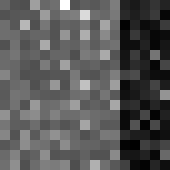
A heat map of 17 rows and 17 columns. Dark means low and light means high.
Seam: vertical, 70% of the way across, the left part higher. Stripes: none. Ninth with the highest average: top middle.
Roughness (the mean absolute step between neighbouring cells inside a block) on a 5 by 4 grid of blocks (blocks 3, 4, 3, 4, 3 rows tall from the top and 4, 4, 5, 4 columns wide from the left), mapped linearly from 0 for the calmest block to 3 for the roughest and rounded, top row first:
2 3 3 1
0 2 2 2
0 1 3 2
2 1 2 2
1 1 2 2
